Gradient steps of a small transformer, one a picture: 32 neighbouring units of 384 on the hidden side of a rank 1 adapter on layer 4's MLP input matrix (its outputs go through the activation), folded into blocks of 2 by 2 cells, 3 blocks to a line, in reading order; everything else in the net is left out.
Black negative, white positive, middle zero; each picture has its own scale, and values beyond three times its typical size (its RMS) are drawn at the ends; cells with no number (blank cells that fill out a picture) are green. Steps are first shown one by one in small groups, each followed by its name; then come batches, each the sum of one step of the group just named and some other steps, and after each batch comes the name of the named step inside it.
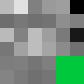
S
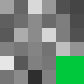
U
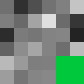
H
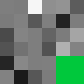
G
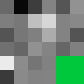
H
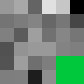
S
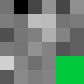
H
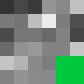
H
